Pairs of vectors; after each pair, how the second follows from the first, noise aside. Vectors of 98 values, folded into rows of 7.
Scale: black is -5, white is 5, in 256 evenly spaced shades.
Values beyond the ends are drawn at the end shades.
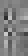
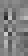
copied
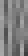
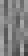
copied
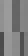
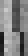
scaled up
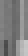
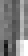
scaled up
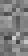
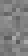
shrunk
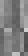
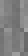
shrunk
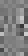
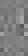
shrunk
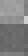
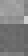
copied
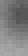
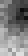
scaled up
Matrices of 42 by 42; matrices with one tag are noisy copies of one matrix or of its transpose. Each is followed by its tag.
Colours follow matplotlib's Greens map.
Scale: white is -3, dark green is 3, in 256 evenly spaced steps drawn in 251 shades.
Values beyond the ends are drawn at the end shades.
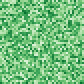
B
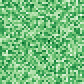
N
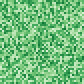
N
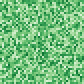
N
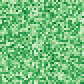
B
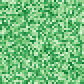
B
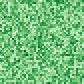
N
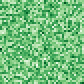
B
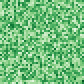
B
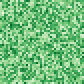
B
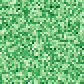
B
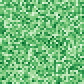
N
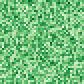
N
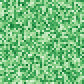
B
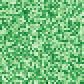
B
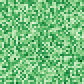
N
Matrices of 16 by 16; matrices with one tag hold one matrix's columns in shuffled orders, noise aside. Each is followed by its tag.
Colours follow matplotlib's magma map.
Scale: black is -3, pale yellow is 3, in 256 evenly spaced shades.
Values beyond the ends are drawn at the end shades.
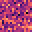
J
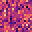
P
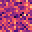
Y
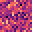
Y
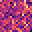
Y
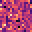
P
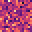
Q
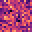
Q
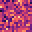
Q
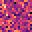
Y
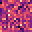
P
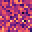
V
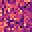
P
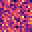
Q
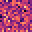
Q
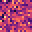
Q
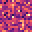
Y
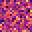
Q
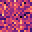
Y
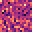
J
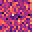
Y
